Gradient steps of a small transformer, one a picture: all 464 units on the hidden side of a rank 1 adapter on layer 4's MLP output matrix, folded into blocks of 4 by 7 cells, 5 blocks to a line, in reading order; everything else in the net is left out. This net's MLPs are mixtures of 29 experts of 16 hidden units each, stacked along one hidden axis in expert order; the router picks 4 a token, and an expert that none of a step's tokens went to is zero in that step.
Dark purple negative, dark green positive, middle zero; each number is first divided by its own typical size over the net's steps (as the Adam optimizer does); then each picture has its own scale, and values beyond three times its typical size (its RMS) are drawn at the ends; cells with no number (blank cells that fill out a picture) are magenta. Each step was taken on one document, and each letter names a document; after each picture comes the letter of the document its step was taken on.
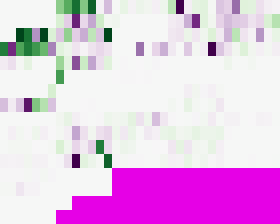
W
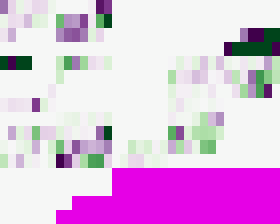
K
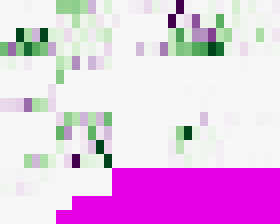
W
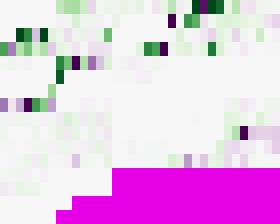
W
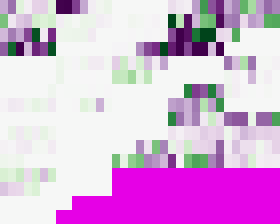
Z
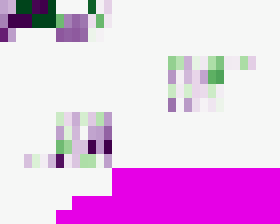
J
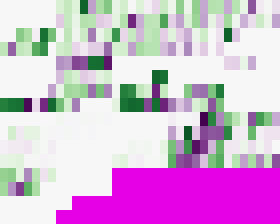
Z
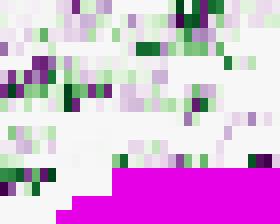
Z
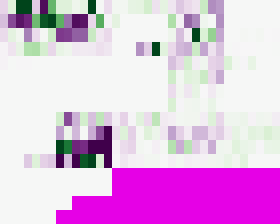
J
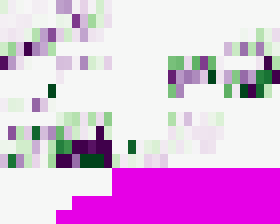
K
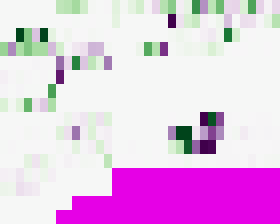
W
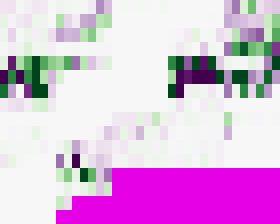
K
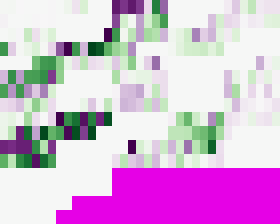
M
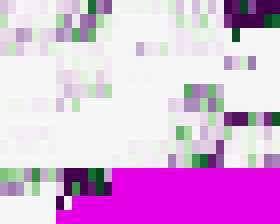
Z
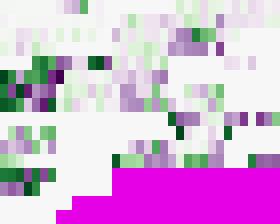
Z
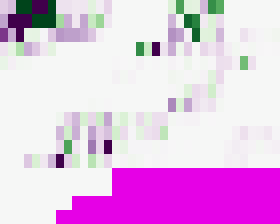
J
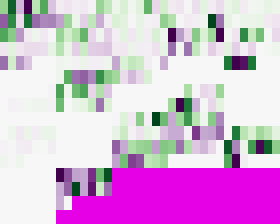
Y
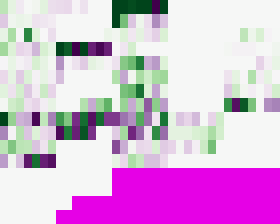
M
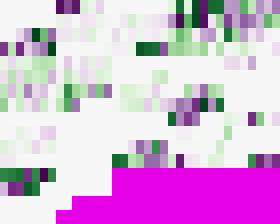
Z
